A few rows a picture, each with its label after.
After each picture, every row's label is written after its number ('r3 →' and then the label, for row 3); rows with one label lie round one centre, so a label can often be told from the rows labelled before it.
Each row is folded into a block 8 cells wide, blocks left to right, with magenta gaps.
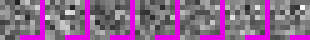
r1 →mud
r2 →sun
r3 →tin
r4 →tin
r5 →mud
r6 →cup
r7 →cup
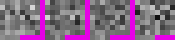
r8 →cup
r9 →tin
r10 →tin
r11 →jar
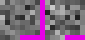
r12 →tin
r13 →jar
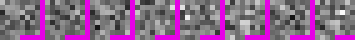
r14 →jar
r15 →tin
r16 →jar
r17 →mud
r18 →cup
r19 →sun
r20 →jar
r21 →sun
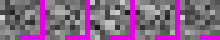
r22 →tin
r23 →jar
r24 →sun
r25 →jar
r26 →tin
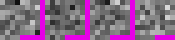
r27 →mud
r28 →tin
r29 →mud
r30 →cup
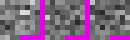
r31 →sun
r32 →tin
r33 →tin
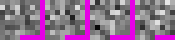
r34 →cup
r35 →cup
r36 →sun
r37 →sun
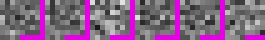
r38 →tin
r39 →tin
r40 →sun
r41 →tin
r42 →tin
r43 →mud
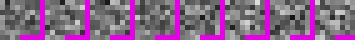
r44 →tin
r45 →mud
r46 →mud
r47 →tin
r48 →jar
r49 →sun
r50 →jar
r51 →sun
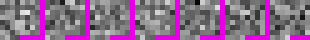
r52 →sun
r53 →mud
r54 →cup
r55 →sun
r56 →mud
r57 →jar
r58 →jar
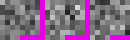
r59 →tin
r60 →cup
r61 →mud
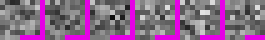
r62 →mud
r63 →tin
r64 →jar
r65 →cup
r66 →sun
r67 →cup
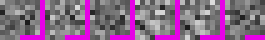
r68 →jar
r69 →cup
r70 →tin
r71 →sun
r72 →sun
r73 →tin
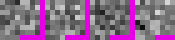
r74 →mud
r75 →cup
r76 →tin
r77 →sun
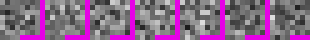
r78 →tin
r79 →cup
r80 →mud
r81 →sun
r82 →sun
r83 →tin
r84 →tin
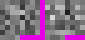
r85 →jar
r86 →cup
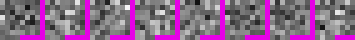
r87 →tin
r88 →sun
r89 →mud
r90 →sun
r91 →mud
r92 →tin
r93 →tin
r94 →sun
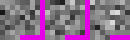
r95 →jar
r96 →mud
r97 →sun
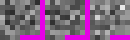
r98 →tin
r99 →tin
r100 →cup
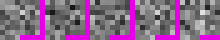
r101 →jar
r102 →tin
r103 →tin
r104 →jar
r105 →sun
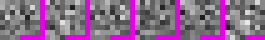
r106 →cup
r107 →sun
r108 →cup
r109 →tin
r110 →jar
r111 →sun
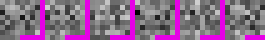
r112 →jar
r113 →cup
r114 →cup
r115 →jar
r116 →cup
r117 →jar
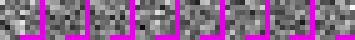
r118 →sun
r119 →jar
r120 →jar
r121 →sun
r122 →mud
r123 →mud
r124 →tin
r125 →mud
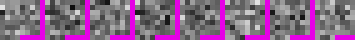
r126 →cup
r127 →tin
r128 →mud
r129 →tin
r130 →tin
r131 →sun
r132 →jar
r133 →cup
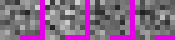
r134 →mud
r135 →sun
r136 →tin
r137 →tin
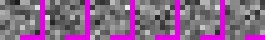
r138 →mud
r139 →tin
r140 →mud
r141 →jar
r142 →mud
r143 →jar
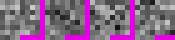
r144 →cup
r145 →tin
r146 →jar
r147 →mud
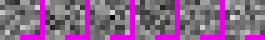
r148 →mud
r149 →jar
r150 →jar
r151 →tin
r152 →mud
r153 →cup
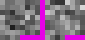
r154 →tin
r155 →mud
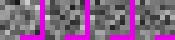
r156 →mud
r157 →tin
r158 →tin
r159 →tin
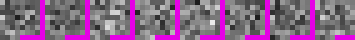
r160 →tin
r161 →tin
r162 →sun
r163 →jar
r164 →mud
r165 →jar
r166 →tin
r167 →cup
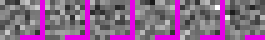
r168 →mud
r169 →cup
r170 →tin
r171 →mud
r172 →mud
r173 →tin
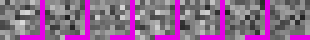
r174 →sun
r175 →jar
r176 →cup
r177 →sun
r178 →sun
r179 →jar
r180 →jar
